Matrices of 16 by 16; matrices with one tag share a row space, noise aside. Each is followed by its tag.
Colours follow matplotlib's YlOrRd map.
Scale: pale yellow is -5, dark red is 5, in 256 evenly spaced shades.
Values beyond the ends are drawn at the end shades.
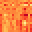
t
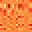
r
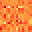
r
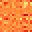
t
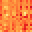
t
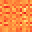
t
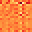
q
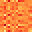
r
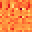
q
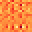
q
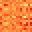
t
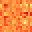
t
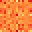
r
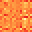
t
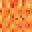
q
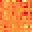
t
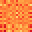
r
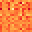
q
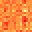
t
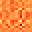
q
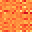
t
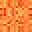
r
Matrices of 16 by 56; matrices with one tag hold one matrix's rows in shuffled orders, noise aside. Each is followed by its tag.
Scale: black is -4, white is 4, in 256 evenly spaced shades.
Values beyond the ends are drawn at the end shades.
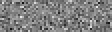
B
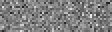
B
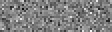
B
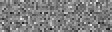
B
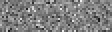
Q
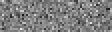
B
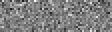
B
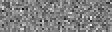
B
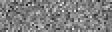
Q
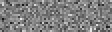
B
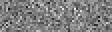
Q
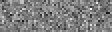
B
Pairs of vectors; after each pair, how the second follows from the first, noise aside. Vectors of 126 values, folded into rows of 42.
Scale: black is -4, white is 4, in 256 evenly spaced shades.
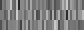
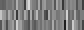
reversed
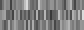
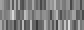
wrapped around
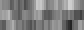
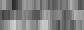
reversed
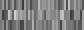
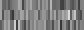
reversed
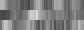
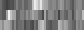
wrapped around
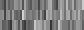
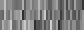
negated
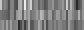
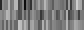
negated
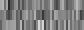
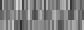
wrapped around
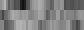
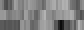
reversed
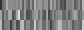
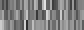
wrapped around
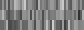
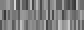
reversed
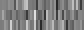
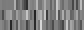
negated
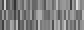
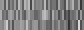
reversed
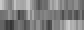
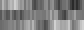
reversed
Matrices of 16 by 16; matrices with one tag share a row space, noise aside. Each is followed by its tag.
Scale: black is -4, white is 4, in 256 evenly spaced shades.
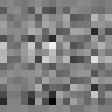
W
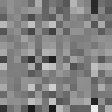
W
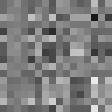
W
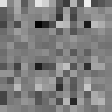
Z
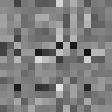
Z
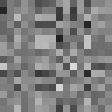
Z
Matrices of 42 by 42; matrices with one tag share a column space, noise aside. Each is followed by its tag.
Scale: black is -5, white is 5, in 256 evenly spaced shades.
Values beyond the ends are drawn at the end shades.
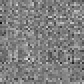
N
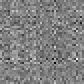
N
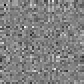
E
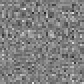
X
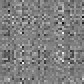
N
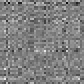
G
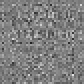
X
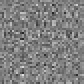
X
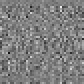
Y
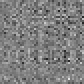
N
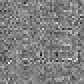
N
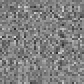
Y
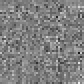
Y
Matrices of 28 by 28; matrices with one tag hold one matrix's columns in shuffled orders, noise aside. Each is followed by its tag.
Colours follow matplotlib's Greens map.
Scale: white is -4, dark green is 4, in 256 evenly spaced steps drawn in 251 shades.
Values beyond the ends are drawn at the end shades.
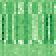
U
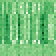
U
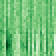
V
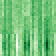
V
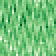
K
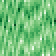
K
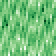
K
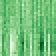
V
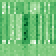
U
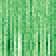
V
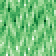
K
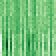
V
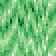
K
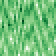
K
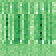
U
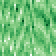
K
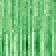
V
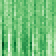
V
